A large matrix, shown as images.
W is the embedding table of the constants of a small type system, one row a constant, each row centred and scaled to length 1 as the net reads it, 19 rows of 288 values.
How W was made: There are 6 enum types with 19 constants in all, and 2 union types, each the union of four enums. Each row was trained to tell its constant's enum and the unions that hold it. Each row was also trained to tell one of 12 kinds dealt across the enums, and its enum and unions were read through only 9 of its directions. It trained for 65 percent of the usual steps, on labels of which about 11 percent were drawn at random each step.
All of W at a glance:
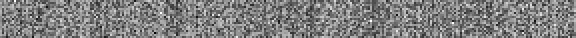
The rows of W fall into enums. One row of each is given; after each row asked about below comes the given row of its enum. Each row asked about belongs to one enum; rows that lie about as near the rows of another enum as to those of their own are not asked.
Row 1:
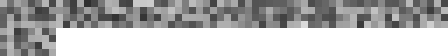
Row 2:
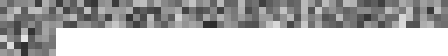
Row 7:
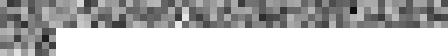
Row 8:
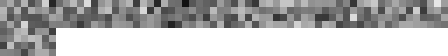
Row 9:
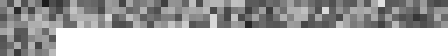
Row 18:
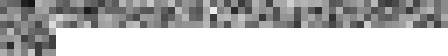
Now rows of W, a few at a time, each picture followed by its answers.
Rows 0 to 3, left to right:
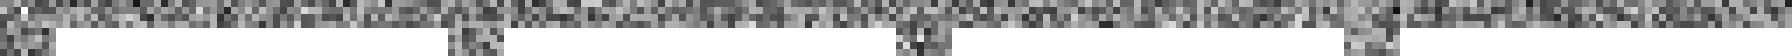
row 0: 9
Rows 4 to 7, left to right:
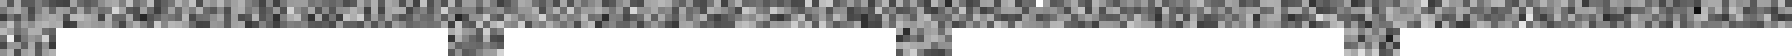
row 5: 9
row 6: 1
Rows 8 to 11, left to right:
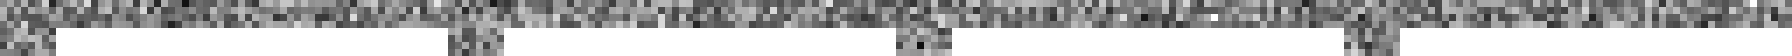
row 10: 7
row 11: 2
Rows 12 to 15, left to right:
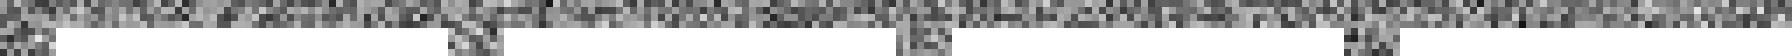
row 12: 9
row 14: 1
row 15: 9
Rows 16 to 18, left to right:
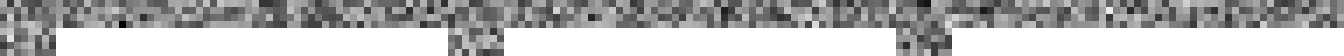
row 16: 1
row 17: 1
